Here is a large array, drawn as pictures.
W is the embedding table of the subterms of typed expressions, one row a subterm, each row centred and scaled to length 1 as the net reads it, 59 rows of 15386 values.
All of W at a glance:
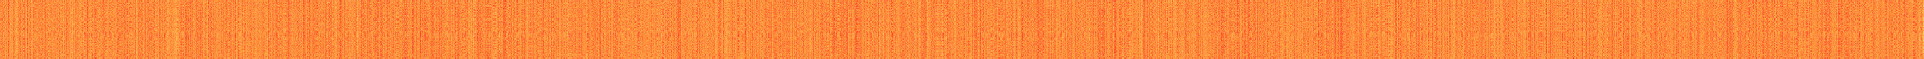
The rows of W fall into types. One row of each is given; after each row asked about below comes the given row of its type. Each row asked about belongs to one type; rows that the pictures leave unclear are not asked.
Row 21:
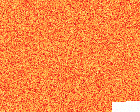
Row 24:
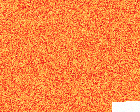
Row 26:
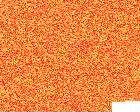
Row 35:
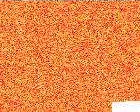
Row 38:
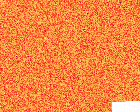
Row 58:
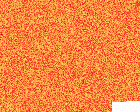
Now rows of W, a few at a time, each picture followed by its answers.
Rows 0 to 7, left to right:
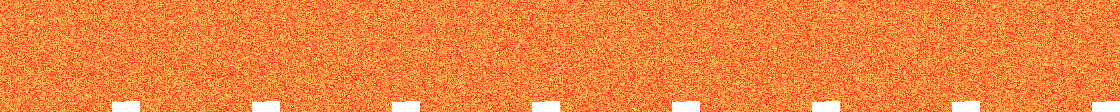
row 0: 58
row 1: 58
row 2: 21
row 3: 35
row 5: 24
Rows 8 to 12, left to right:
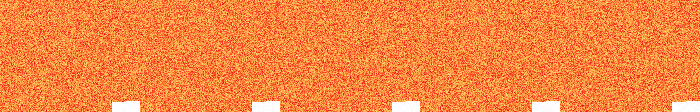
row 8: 24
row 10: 26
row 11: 58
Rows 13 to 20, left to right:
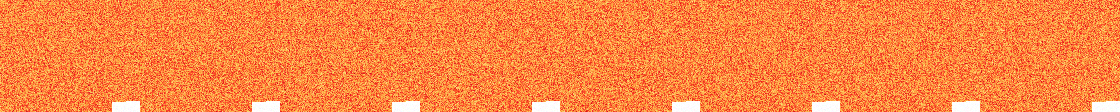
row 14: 58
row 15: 35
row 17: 26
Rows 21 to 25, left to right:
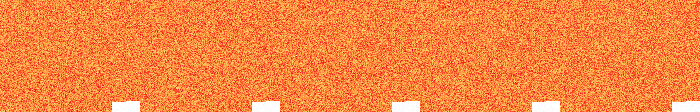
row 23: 24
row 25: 58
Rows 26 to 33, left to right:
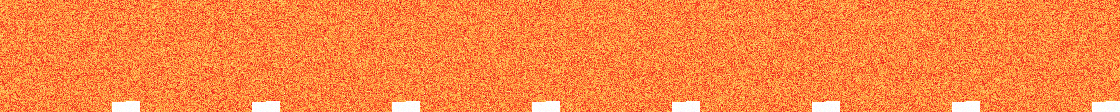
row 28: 38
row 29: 38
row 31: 24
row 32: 24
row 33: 26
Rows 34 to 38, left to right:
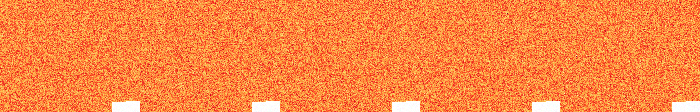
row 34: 26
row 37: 26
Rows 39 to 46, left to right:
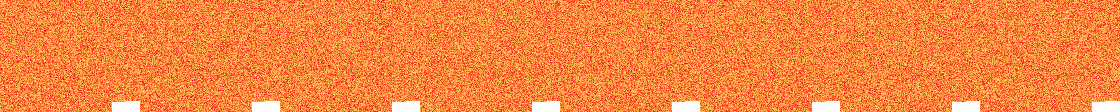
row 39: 38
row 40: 26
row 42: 58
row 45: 21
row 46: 26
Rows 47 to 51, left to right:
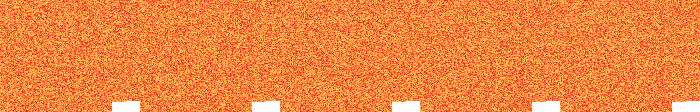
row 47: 26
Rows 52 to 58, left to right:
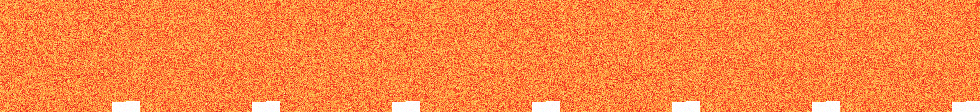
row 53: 58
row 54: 35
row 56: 21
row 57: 58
